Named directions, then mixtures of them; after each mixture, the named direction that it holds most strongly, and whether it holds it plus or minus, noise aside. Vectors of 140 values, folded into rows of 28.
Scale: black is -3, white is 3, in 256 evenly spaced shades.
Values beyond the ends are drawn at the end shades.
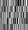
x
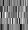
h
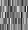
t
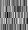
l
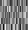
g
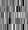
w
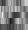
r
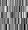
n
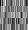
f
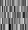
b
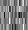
w, minus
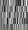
x, plus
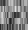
r, plus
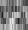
r, minus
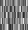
b, plus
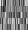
f, minus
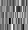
w, plus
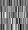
h, plus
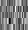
x, minus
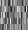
t, plus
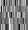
b, minus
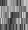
r, plus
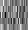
h, minus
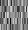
t, minus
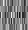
h, minus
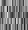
n, plus
